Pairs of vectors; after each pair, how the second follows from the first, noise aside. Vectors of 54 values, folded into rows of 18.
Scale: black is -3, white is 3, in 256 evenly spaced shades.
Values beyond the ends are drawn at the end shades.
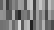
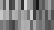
shuffled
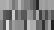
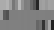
partly zeroed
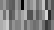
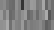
shrunk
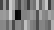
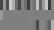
partly zeroed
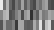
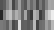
shuffled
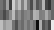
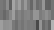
shrunk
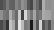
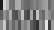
shuffled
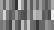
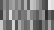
shuffled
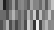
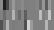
partly zeroed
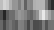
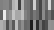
shuffled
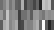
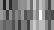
shuffled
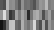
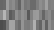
shrunk
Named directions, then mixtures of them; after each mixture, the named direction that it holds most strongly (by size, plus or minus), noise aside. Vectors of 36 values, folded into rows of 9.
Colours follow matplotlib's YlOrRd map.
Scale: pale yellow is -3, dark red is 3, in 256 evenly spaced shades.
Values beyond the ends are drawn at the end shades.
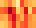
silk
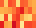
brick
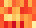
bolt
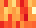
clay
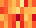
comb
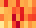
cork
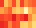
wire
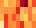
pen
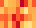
wire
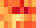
comb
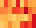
wire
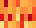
brick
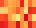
comb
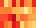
wire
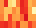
clay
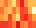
clay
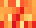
brick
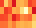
wire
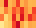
cork
